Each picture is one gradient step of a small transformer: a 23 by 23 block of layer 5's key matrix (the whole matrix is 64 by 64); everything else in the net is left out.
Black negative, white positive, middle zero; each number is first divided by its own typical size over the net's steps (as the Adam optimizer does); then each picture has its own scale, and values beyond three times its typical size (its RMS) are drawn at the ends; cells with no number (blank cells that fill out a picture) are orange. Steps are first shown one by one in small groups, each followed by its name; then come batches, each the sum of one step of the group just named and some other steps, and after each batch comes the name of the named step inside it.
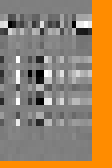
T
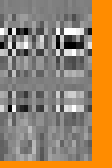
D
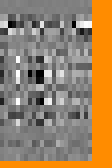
T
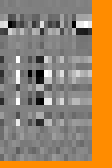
T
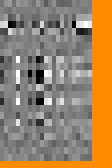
T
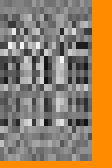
D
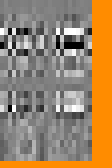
D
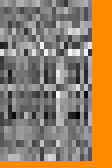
D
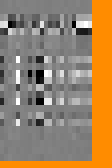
T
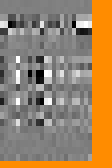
T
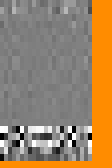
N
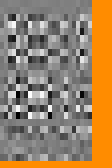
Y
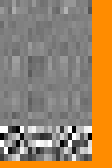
N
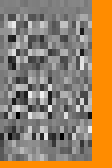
Y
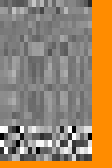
N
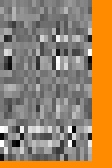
N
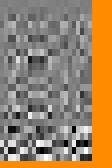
Y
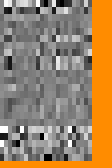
N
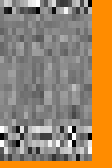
N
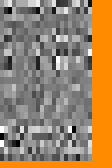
N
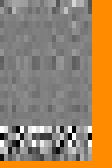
N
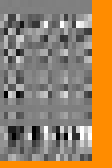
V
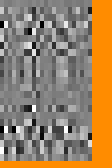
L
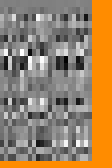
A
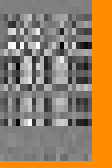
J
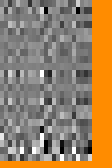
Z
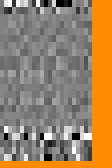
Z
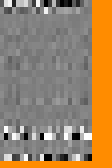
A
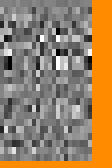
L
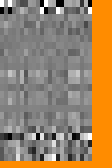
A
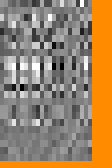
A
